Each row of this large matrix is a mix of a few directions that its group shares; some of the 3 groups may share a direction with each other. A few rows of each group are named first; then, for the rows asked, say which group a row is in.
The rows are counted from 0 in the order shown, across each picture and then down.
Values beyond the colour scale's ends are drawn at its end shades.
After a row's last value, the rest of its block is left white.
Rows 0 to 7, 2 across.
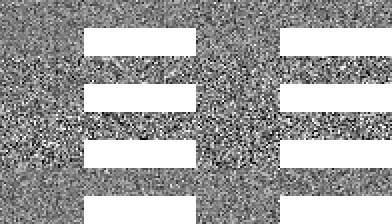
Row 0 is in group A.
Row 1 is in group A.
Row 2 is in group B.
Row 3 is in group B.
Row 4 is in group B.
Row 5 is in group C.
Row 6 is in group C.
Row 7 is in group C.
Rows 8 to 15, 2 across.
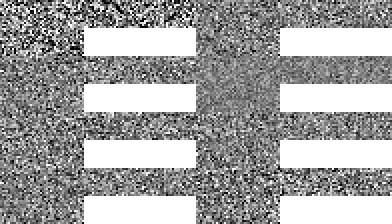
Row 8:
B
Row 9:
C
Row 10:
B
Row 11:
A
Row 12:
B
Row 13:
A
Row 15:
B
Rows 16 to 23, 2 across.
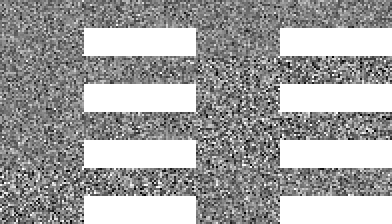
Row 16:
C
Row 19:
C
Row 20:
C
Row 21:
B
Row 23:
B
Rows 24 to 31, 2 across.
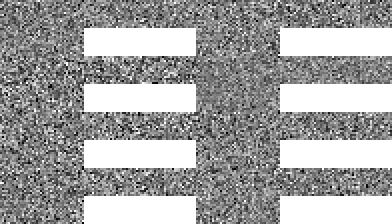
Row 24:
A
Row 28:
C
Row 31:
C
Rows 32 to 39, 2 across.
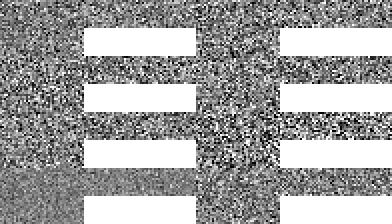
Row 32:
B
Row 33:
C
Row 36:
B
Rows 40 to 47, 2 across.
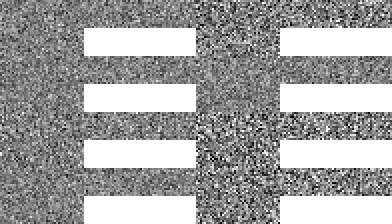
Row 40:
C
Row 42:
C
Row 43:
A
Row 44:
A
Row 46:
B
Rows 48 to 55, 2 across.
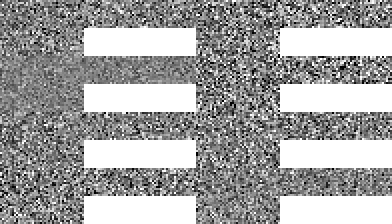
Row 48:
B
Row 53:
A
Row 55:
A
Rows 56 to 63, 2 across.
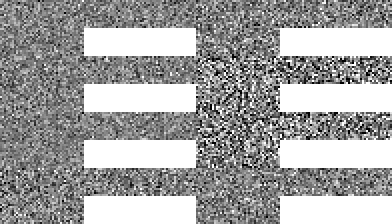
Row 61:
B
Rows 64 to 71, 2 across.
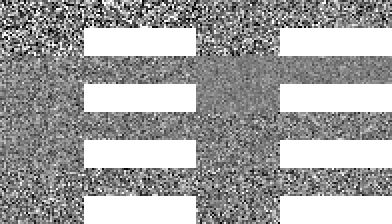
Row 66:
C
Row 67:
B
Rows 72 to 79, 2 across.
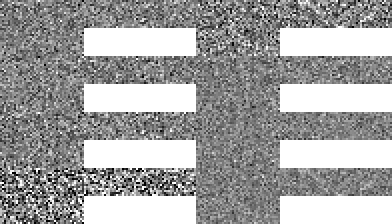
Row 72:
A
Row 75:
B
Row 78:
B
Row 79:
B
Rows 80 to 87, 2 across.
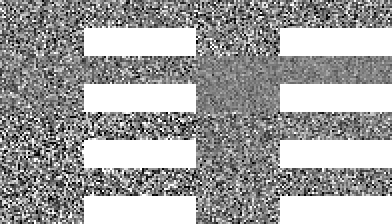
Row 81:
A
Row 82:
C
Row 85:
B
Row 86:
B
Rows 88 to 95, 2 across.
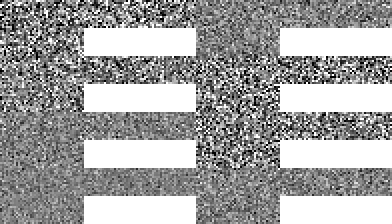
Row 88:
C
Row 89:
B
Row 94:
A
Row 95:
A
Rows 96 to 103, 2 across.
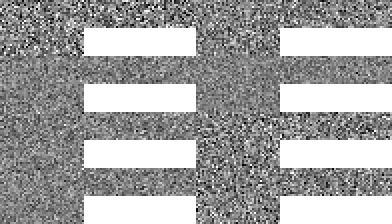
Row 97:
B
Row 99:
B
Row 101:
B
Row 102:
A
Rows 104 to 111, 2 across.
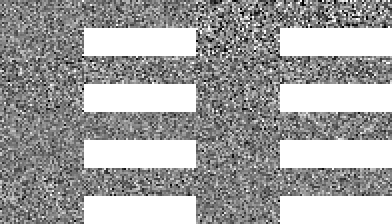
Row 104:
C
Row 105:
C
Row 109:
B
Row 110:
C
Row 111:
B
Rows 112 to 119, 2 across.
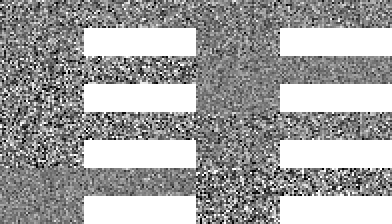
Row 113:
C
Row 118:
B
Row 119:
C
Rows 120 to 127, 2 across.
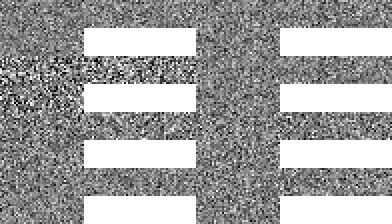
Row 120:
C
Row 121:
C
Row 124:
B
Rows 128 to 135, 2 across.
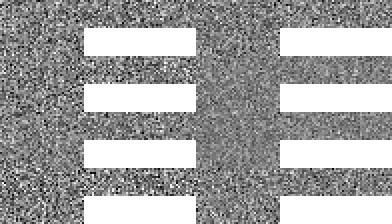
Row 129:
C
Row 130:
C
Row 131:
A
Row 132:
C
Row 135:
A
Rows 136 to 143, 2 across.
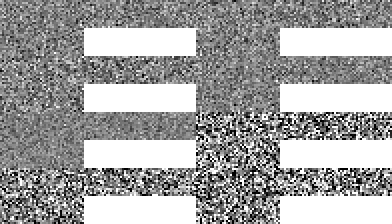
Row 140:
A
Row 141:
A
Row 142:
B
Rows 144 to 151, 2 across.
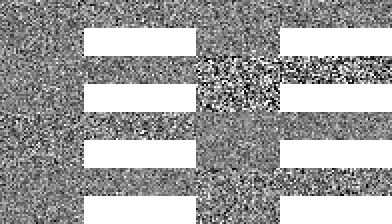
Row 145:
B
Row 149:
B
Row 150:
C
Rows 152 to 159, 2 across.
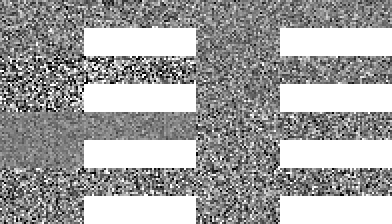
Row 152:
B
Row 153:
A
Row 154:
B
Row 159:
C
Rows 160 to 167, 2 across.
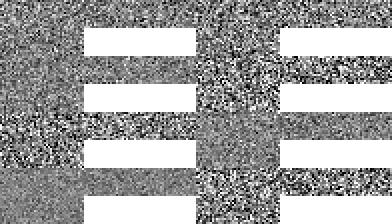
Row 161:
C
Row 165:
B
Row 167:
A
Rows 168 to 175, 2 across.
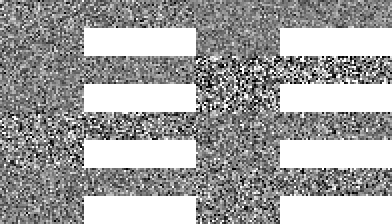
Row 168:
A
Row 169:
B
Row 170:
C
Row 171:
C
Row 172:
B
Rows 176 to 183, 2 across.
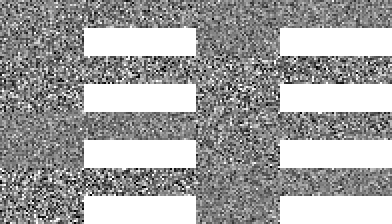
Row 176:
B
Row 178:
C
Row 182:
C
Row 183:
C
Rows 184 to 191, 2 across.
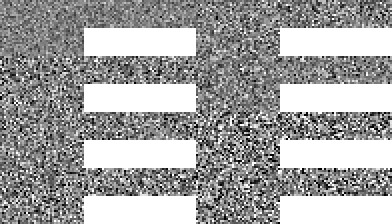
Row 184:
B
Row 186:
A
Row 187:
C
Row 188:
C
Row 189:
C
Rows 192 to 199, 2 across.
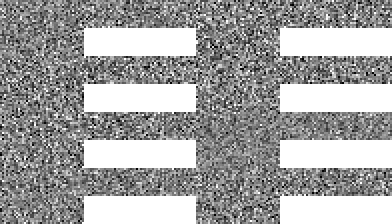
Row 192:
C
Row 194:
B
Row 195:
C
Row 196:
A
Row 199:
C
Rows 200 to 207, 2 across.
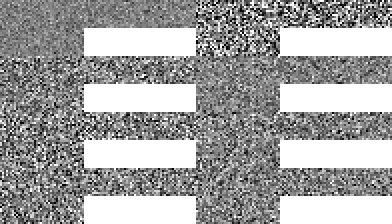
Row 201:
A
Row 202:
A
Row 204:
C
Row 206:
A
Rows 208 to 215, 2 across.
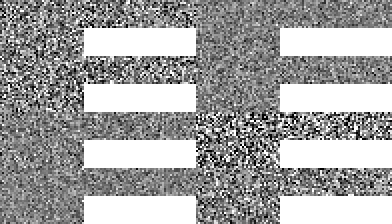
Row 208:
C
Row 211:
C
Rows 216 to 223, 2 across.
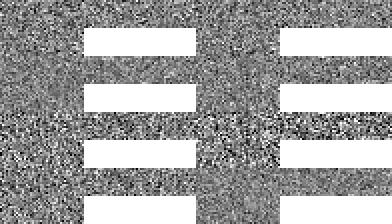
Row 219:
B
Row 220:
A
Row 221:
B
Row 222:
A
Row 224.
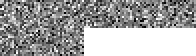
